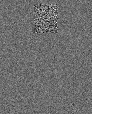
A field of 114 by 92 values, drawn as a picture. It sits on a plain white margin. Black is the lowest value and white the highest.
There are no regular stripes. The halves do not mirror each other. The distribution is heavy-tailed on both sides. No overall slope runs across the table. In the top middle lies a patch that is rougher than the rest. Values change most from cell to cell in the top middle. Overall the values sit about 40% of the way up the scale. The grain is fine, like static. No single row or column stands out from its neighbours.
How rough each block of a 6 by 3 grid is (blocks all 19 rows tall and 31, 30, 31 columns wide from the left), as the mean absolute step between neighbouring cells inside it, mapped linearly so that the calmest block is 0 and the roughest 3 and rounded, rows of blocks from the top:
0 3 0
0 3 0
0 0 0
0 0 0
0 0 0
0 0 0
